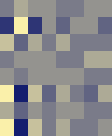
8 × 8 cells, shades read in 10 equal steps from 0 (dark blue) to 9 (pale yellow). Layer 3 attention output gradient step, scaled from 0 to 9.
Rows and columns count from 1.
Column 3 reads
5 1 6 5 5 7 5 7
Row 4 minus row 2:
3 -4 4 0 1 -1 1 3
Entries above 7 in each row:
0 1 0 0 0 1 0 1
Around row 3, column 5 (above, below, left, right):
3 4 4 4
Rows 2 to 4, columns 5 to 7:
3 5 5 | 6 4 4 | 4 4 6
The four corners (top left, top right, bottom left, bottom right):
4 5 9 5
